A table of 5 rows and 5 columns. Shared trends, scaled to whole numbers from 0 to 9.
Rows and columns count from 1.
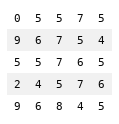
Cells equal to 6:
4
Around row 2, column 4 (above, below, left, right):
7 6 7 4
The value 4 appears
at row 2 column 5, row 4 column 2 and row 5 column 4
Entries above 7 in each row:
0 1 0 0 2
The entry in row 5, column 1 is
9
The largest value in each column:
9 6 8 7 6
